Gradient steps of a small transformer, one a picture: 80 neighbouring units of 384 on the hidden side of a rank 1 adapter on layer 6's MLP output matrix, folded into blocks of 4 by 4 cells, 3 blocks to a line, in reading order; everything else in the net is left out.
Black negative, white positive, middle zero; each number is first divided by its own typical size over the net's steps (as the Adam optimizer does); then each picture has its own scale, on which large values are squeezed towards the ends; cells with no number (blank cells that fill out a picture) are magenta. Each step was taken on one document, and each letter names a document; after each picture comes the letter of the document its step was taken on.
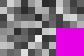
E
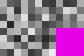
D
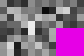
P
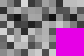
D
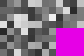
D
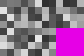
E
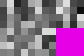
E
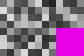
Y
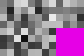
P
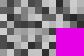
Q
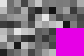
D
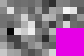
P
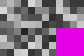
Y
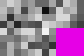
Q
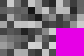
Y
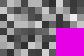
Y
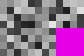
D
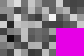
Y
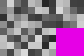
E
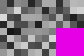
Q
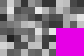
Q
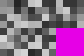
Y
